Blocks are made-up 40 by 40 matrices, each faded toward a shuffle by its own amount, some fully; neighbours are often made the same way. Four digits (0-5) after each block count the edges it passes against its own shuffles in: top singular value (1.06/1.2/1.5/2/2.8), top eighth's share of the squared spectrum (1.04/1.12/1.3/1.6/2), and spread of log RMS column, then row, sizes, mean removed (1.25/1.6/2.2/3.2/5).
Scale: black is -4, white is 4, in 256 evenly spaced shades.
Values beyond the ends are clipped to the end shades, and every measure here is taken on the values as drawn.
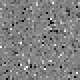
0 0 0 0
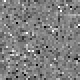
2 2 0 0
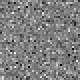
2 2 0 0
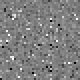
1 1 0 0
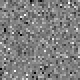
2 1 0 0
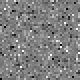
0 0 0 0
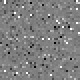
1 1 0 0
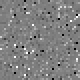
0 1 1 0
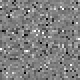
3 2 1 0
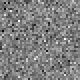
0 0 0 0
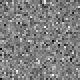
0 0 0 0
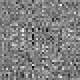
3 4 2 2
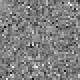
2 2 0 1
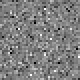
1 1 0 0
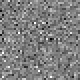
3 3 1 0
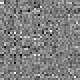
4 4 2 2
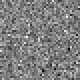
0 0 0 0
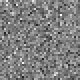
0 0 0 0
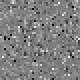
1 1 0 0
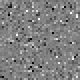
2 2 0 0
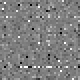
3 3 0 1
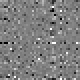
4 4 2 2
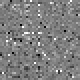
3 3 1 1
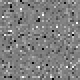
3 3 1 0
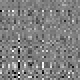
4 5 2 3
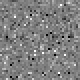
2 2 0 0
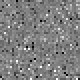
1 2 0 0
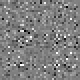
3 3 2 1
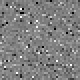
2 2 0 0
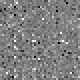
3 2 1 0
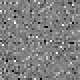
2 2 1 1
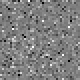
2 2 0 0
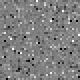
0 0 0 0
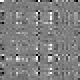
4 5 3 3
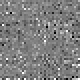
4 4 2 2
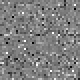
3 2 0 1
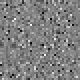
2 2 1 0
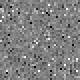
1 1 0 0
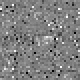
2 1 0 0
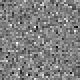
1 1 0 0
